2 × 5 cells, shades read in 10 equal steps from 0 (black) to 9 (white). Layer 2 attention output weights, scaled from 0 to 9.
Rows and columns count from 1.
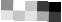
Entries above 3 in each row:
3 4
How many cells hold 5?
1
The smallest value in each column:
5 7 7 2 0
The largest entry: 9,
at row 1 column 2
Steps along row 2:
down up down down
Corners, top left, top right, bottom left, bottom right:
5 0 8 2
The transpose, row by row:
5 8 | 9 7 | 7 8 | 2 6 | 0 2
